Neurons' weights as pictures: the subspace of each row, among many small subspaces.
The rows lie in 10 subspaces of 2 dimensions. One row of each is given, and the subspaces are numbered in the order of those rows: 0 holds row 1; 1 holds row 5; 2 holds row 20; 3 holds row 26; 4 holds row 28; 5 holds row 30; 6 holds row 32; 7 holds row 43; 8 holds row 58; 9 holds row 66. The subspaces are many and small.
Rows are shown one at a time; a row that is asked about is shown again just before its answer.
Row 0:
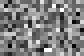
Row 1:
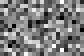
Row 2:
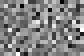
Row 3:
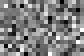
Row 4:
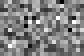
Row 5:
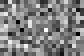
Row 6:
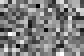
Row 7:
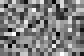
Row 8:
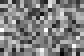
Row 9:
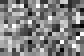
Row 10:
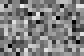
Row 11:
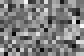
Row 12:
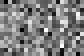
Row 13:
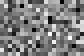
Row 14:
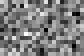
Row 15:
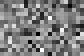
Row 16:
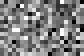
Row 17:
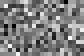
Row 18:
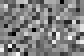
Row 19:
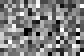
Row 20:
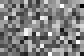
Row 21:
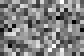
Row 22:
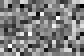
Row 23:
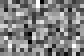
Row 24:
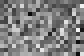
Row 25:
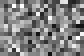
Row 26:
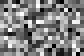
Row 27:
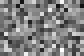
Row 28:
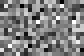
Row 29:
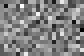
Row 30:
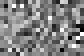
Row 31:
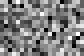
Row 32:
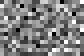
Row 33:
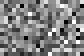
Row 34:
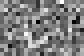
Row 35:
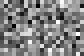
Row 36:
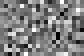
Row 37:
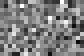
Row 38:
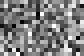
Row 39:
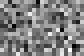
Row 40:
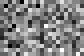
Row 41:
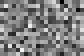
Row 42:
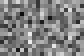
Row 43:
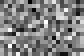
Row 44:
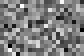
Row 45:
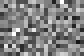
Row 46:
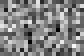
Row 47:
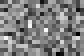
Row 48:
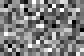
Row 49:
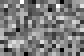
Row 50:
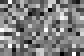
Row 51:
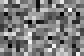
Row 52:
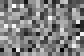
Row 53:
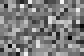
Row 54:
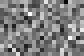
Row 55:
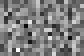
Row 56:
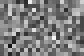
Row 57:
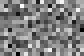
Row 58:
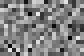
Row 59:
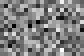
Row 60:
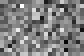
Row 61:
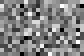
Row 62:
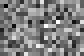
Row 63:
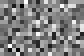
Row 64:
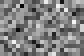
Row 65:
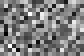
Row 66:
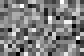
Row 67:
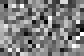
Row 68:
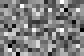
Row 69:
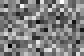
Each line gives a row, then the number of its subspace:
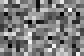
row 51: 3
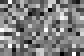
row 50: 7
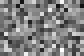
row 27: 6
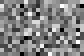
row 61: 2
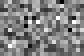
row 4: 4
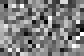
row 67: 5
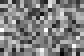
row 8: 7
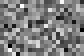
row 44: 0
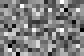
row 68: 0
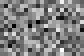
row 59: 0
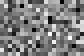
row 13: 1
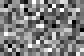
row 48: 8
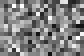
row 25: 5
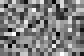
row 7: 7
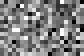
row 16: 6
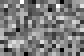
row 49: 6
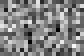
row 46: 3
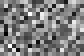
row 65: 8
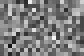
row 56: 7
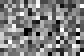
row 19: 2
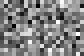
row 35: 2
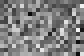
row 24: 6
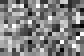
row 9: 5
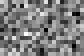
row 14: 7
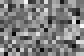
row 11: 7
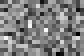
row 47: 1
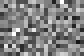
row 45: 9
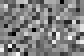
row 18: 1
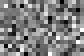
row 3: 9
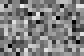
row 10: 4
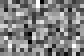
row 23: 3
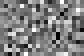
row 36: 1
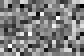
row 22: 4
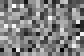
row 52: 5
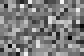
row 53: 1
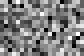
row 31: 1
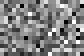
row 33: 6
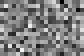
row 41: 9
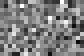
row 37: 9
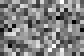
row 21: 0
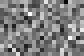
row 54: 8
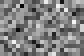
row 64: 6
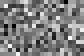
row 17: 8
